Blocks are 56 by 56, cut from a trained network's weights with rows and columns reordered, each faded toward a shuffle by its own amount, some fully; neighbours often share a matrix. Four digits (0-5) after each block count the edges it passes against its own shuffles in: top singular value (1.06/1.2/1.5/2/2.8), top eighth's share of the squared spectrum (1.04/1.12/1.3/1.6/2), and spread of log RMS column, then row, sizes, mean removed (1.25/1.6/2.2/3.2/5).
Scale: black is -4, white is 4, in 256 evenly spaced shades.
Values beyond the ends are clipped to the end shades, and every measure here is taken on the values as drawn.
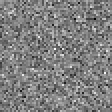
0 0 1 0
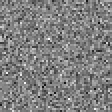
1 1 0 0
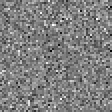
0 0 0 0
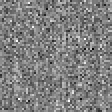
1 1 0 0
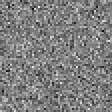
0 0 0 0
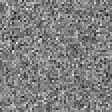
0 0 0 0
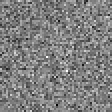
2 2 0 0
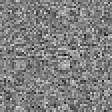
3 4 2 2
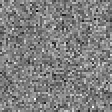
0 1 0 0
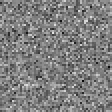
0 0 0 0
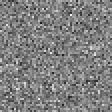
0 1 0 0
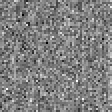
2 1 0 0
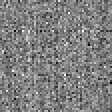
2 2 0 1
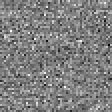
1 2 1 0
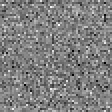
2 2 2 0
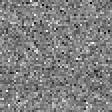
1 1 0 0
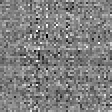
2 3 3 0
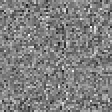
2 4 2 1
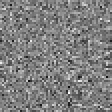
2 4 2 2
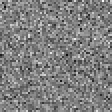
1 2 0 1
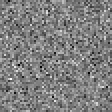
1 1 0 0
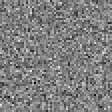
1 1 0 0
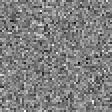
1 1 0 0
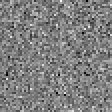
0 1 0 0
